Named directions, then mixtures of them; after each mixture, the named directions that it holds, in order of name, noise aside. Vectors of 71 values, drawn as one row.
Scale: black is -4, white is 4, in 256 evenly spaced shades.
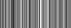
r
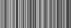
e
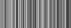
e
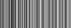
e, r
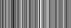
r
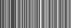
e, r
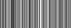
r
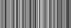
e, r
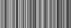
e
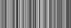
e, r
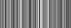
e, r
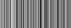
e, r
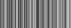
e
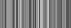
e, r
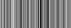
r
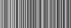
e, r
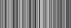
e, r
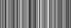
e, r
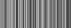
e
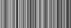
e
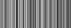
e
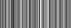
r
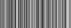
e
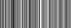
r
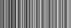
e, r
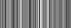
e, r
